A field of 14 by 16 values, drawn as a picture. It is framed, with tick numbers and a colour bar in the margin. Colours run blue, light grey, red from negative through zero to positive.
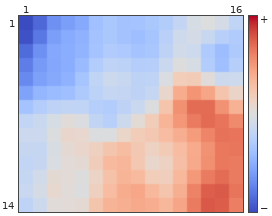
The ninth with the lowest average is the top left. No lone cell stands out from its neighbours. There is an overall slope up to the bottom right. Overall the values sit about 50% of the way up the scale. Neither half mirrors the other.
